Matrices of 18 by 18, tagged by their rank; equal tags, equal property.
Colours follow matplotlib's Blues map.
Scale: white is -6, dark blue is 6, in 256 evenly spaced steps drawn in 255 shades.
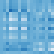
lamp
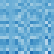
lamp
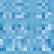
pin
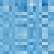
lamp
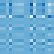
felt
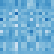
pin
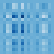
felt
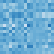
pin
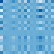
felt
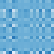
felt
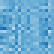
pin
